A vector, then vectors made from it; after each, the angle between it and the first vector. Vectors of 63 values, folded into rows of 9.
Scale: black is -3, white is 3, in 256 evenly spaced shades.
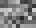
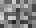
orthogonal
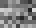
nearly parallel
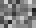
partly opposed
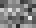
nearly parallel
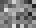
partly aligned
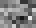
nearly parallel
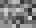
nearly parallel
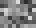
nearly parallel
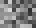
partly aligned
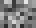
partly opposed
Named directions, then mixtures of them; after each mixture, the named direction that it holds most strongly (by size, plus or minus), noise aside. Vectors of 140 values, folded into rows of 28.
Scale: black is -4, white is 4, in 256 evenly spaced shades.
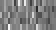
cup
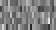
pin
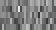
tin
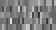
tin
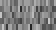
pin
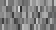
tin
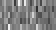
cup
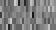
cup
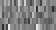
cup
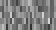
pin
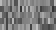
pin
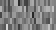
pin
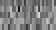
tin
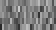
tin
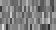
pin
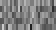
pin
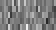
cup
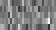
pin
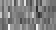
cup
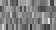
pin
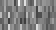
cup
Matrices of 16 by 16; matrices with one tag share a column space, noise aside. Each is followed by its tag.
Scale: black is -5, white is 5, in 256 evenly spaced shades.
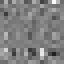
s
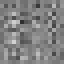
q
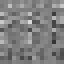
q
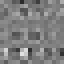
s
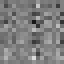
q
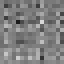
q
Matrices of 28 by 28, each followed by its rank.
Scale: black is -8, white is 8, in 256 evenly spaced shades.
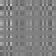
one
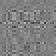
three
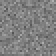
full rank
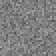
full rank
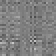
three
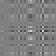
one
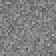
full rank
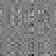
three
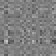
three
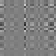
one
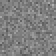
full rank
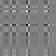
one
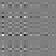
one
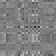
three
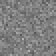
full rank
